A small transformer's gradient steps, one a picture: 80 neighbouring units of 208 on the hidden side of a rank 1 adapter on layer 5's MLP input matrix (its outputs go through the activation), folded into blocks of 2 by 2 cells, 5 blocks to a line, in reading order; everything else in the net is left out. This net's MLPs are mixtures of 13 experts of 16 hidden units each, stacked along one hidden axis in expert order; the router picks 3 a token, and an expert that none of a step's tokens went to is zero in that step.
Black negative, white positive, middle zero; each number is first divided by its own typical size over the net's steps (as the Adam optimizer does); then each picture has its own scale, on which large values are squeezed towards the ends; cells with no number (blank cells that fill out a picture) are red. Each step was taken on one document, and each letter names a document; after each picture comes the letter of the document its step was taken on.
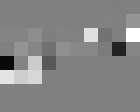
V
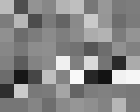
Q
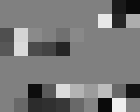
V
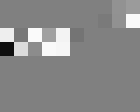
V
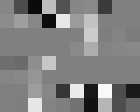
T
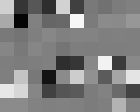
Q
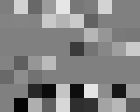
T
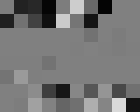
T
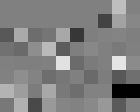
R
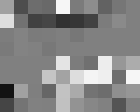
Q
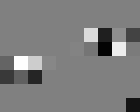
V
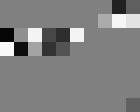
V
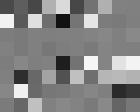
Q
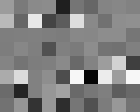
Q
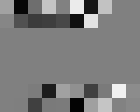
T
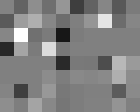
R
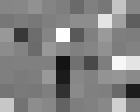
R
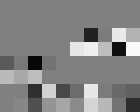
T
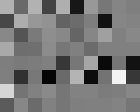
Q
